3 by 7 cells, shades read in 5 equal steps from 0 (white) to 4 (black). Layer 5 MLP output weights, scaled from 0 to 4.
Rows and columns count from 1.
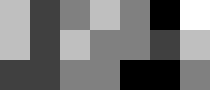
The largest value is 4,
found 3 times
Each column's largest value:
3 3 2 2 4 4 2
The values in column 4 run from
1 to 2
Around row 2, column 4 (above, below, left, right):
1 2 1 2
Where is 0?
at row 1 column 7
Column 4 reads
1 2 2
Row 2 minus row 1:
0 0 -1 1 0 -1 1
